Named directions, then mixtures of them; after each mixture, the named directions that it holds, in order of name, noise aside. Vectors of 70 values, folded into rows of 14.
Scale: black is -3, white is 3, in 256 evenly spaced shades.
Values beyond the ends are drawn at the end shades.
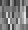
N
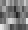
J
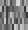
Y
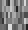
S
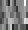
J, N, S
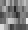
J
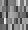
S, Y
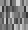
Y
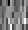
N, S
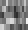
J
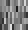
S, Y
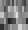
J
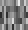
J, S, Y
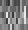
N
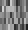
S, Y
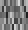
Y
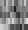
J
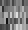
J, N, Y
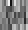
N, S, Y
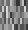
Y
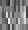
N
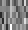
N, S, Y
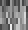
J, N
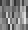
N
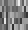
S, Y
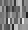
N, Y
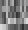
J, N, Y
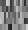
S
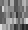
J, S, Y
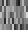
Y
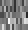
J, N, Y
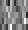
N, S
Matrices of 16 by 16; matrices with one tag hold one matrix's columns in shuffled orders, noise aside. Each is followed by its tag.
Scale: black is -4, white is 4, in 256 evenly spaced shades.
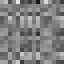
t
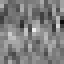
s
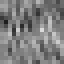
s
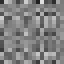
t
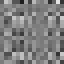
t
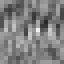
s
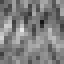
s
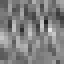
s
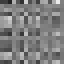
t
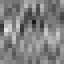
s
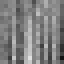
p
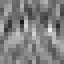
s
